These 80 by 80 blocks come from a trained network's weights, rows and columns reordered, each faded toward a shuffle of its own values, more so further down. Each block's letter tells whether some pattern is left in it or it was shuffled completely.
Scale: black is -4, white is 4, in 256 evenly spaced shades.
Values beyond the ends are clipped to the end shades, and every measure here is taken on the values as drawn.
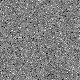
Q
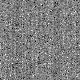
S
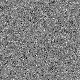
Q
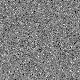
Q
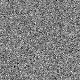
S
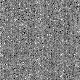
S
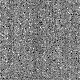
S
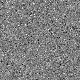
Q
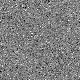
Q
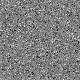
Q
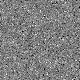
Q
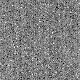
S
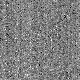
S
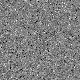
Q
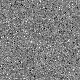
Q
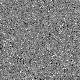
Q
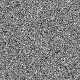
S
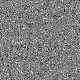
Q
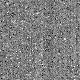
S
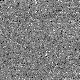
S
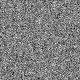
Q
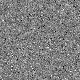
Q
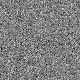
Q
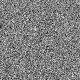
Q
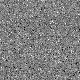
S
